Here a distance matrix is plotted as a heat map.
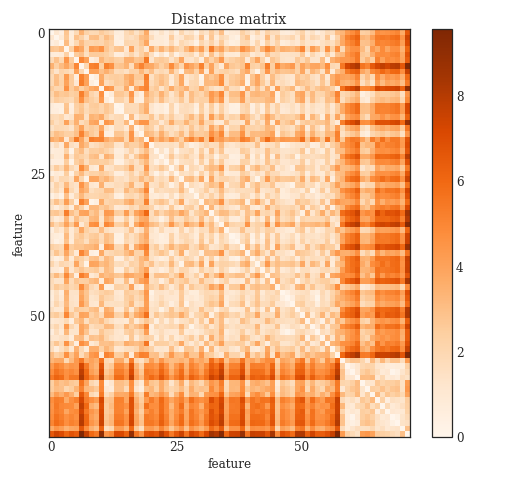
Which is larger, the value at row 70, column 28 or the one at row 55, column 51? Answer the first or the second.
the first
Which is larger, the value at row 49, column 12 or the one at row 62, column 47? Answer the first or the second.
the first
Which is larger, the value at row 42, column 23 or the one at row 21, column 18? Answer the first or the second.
the second
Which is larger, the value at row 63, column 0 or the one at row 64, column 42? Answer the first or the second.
the second
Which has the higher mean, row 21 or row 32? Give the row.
32
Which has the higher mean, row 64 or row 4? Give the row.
64
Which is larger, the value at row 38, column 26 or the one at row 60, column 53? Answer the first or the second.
the second
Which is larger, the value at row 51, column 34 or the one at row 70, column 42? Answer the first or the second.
the second
